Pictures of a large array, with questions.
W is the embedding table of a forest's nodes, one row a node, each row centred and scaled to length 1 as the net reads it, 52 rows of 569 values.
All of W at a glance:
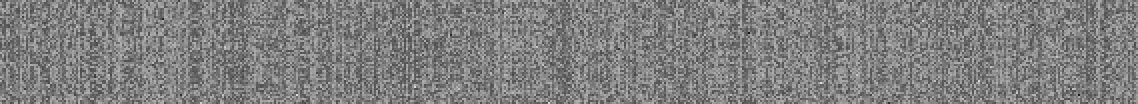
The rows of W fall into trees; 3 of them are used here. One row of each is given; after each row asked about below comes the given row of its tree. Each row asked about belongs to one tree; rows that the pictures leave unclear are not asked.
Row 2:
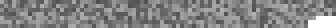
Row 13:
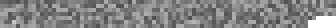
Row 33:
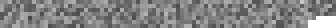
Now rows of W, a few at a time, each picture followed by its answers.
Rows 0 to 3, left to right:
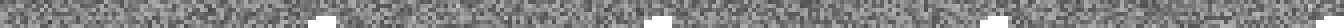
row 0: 13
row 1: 2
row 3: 2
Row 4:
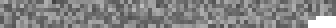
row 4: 33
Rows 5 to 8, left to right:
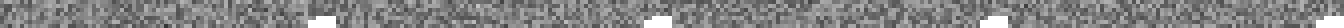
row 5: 33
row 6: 33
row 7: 13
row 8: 33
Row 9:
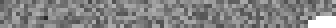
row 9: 13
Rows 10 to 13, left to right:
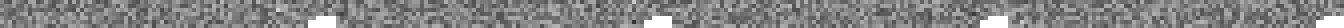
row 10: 2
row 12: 13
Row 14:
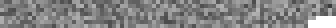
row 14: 2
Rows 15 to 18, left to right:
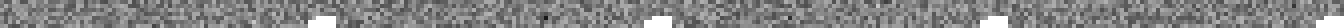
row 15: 2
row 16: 2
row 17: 2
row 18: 33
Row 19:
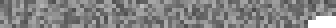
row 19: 13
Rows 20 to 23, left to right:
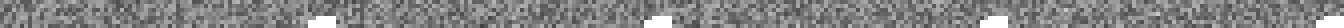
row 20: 33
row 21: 13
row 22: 13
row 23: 13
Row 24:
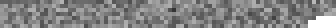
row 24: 13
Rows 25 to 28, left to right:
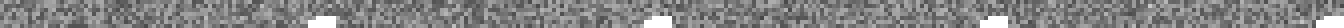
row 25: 33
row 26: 2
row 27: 33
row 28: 13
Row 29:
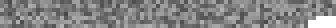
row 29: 2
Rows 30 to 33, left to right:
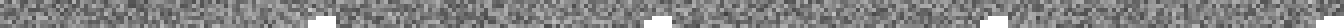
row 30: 2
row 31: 33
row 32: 13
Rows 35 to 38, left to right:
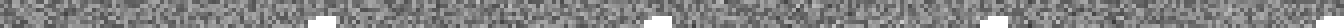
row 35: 2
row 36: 2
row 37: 33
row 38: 2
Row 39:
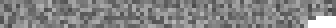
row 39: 33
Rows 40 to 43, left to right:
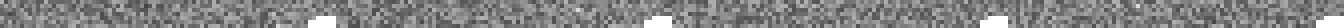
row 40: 2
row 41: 2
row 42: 13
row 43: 13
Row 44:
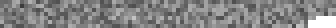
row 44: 2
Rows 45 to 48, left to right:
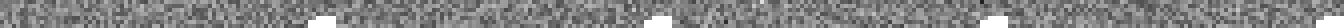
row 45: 13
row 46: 13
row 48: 2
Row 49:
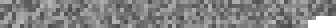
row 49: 33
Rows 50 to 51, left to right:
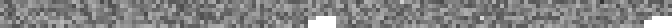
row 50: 2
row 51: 2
